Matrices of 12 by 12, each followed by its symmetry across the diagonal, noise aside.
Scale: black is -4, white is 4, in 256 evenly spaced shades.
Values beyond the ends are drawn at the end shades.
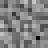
symmetric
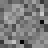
symmetric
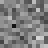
neither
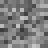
neither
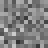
neither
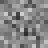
neither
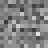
neither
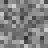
neither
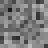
symmetric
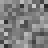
symmetric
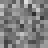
neither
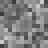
symmetric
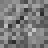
symmetric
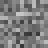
neither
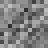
symmetric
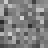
neither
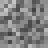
symmetric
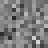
neither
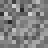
symmetric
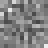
symmetric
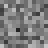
neither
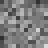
symmetric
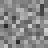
neither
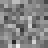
neither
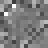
symmetric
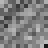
symmetric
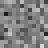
neither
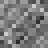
symmetric
